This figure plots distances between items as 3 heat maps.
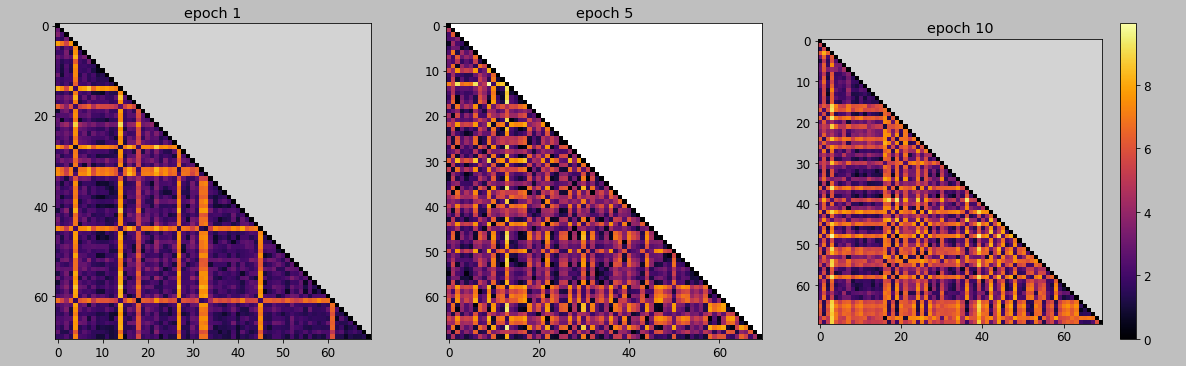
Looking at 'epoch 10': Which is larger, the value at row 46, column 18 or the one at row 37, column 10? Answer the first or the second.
the second
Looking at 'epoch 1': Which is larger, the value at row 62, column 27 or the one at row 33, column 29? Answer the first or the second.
the first
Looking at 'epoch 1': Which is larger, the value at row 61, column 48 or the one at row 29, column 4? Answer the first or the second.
the second
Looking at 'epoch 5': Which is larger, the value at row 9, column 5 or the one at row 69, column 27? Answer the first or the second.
the first
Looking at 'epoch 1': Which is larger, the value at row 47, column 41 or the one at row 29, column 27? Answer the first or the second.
the second
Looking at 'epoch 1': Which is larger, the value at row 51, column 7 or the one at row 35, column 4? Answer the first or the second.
the second
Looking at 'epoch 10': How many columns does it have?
70
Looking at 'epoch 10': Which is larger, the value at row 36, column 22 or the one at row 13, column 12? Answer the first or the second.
the first
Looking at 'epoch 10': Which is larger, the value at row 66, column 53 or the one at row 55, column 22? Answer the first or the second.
the first
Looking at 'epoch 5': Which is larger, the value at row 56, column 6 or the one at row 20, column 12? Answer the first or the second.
the second
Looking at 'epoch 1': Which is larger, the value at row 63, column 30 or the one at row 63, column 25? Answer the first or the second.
the first
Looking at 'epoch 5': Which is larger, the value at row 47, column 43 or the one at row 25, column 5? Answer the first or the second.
the second
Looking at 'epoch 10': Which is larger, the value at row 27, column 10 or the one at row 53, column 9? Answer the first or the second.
the second
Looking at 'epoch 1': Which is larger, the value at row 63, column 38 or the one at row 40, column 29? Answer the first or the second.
the first
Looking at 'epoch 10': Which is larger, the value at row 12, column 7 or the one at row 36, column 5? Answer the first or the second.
the second
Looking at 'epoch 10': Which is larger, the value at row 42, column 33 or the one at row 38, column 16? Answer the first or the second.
the first
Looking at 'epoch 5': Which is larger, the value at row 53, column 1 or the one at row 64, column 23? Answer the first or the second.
the first
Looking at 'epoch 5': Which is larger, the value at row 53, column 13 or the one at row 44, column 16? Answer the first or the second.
the first
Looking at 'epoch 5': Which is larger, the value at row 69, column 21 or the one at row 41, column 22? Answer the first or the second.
the second
